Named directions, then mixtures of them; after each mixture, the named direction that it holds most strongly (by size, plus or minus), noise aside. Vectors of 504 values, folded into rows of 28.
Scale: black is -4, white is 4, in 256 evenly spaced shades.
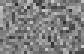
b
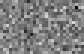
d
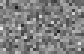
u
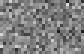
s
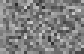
b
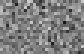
b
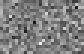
d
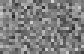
b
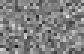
u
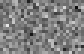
d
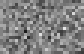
b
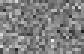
s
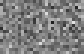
d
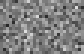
d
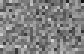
s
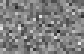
u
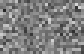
d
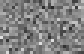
d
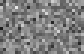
u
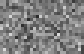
u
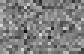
b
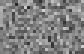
b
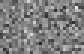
d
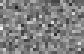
u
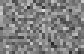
b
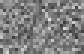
d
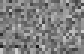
s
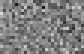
b
